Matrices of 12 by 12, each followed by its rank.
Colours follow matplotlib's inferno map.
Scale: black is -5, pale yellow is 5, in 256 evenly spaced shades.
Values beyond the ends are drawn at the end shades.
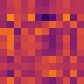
two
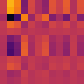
one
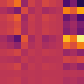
one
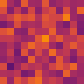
full rank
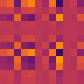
one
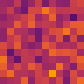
full rank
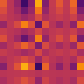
one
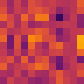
two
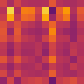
two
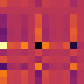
one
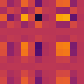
one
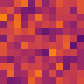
full rank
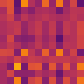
two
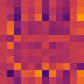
two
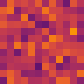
full rank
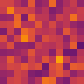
full rank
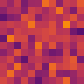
full rank
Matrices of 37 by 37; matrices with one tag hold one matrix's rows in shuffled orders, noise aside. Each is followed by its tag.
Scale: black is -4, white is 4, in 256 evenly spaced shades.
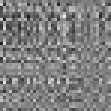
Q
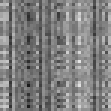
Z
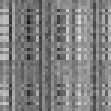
Z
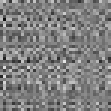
Q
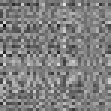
Q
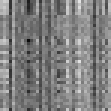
Z
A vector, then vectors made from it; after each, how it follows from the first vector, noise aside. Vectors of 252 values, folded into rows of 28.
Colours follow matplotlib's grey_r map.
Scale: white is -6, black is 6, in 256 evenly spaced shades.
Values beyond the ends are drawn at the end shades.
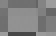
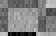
scaled up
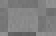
shrunk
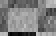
scaled up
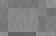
shrunk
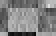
scaled up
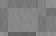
shrunk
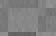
shrunk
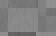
shrunk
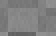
shrunk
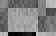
scaled up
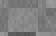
shrunk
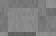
shrunk
